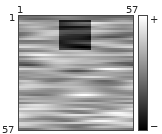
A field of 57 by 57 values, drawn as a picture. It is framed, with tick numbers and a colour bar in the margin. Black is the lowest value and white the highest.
Grain: streaks across. Ninth with the lowest average: top middle. Odd patch: lower, in the top middle. Histogram: skewed, a long tail of low values.
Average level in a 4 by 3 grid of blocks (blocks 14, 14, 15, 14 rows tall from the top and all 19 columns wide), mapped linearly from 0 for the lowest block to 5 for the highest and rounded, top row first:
4 0 3 | 4 3 4 | 4 4 4 | 5 4 5
